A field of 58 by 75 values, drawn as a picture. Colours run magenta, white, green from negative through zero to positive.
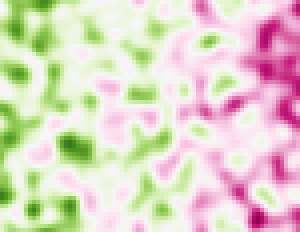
Slope: up to the left. Histogram: bell-shaped. Grain: blotchy.
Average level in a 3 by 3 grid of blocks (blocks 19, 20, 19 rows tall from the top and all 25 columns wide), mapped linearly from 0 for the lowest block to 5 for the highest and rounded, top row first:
530 / 530 / 430
